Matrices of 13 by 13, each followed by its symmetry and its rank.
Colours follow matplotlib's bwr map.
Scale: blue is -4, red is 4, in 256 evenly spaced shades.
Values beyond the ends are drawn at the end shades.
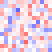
neither, full rank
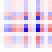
neither, rank one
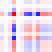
symmetric, rank one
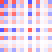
symmetric, rank one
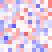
neither, full rank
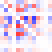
antisymmetric, rank two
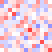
symmetric, full rank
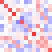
symmetric, full rank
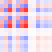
symmetric, rank one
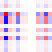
neither, rank one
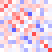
symmetric, full rank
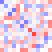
symmetric, full rank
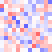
neither, full rank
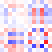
antisymmetric, rank two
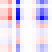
neither, rank one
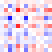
antisymmetric, rank two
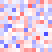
neither, full rank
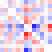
antisymmetric, rank two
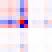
symmetric, rank one
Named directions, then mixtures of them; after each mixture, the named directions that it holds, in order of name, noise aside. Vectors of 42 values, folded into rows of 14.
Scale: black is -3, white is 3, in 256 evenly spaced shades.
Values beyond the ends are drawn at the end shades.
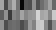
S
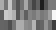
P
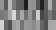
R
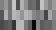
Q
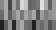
Q, R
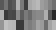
P, Q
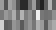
R, S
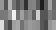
R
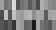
Q, S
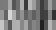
R, S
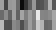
R, S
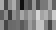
S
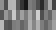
R, S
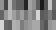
R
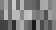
Q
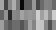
S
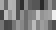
P, S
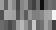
P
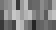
P, Q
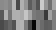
Q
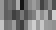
Q, S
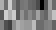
P, R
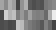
P, Q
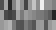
P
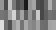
R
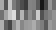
P, R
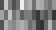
S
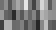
R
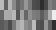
P
